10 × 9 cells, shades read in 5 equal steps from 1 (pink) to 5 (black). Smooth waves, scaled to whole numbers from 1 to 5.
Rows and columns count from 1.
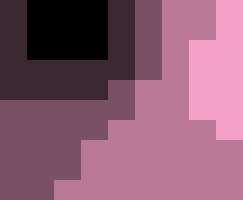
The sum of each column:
35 38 37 35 30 24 20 16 13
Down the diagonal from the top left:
4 5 5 4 3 2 2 2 2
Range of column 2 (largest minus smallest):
2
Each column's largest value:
4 5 5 5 4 3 2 2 2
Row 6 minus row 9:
0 0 0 1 1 0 0 -1 -1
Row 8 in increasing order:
2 2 2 2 2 2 3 3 3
